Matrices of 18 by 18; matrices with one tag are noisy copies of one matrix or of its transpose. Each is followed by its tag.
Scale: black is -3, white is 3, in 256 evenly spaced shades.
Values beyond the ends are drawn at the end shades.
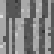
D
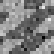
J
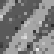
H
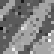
H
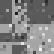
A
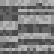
D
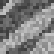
H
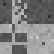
A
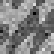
J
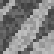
H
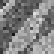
H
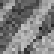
H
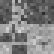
A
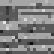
D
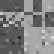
A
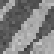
H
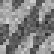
J
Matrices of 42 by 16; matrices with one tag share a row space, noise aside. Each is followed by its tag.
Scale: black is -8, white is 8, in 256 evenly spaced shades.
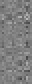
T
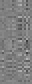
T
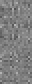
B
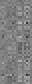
T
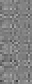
B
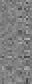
T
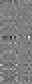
B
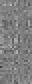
B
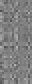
B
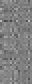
B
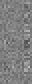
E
